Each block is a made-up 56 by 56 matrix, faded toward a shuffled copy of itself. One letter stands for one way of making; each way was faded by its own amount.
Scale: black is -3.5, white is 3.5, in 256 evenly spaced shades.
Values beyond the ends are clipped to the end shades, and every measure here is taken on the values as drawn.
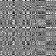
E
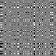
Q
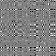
E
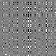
Q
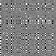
Q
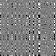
Q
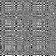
E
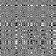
E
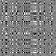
E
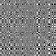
E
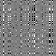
Q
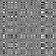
E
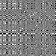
E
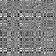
E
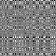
E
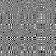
E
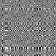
E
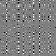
Q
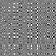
Q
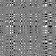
Q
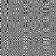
Q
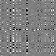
Q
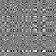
E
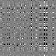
Q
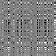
Q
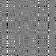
Q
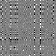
Q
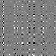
Q
